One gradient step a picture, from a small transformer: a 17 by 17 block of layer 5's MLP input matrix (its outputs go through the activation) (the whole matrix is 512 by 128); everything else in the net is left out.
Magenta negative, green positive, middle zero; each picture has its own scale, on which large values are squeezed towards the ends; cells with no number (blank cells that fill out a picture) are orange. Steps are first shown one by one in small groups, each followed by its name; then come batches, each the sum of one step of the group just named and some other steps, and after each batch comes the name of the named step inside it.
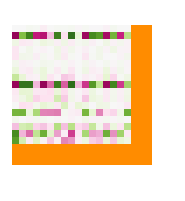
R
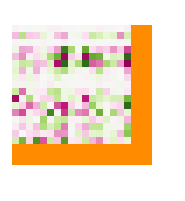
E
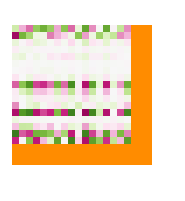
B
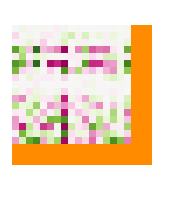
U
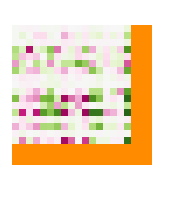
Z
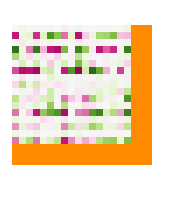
Z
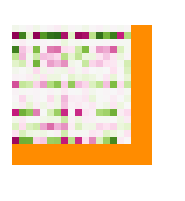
U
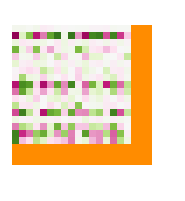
R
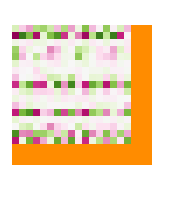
B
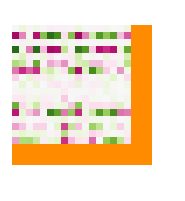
U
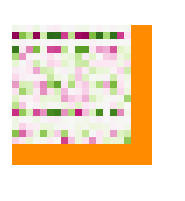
Z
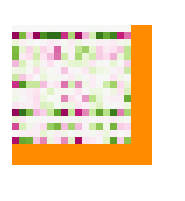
Z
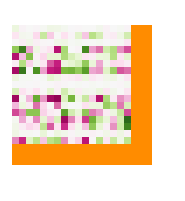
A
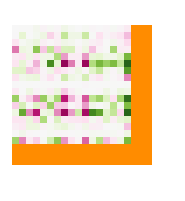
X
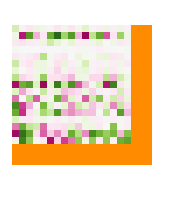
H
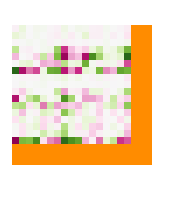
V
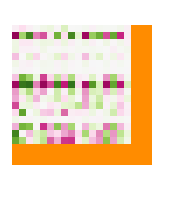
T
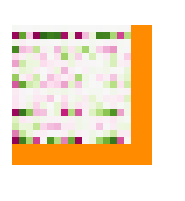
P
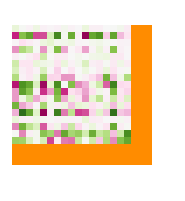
H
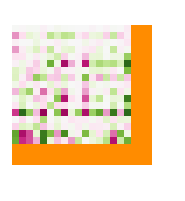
X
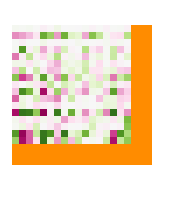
A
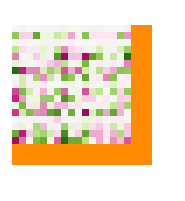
V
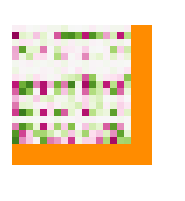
T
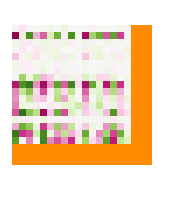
T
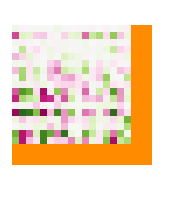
A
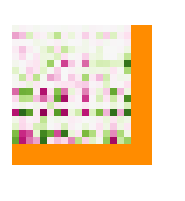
X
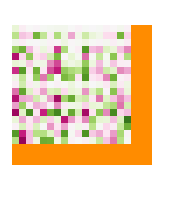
A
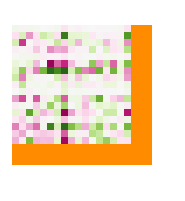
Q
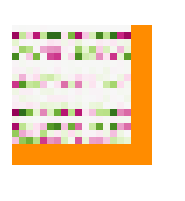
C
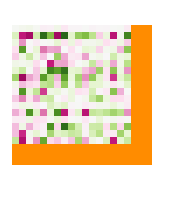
Q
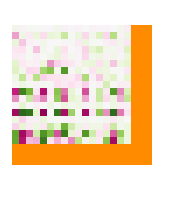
Q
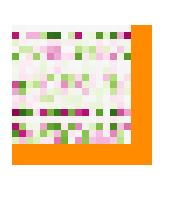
C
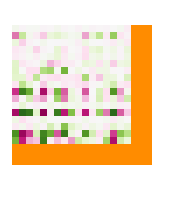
Q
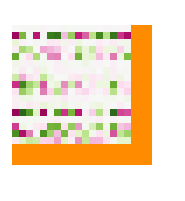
C
